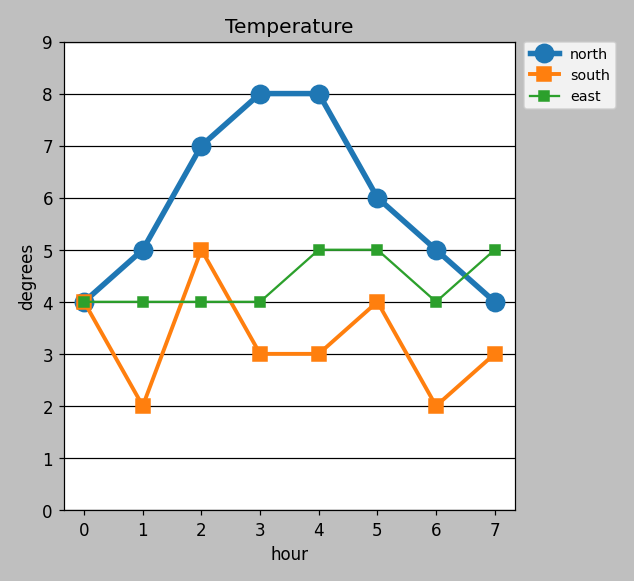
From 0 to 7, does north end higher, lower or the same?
the same
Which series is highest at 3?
north
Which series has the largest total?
north
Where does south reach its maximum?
2
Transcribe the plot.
Title: Temperature
x-axis: hour, ticks 0 1 2 3 4 5 6 7
y-axis: degrees, ticks 0 1 2 3 4 5 6 7 8 9
Legend: north, south, east
Values:
north: 4 5 7 8 8 6 5 4
south: 4 2 5 3 3 4 2 3
east: 4 4 4 4 5 5 4 5
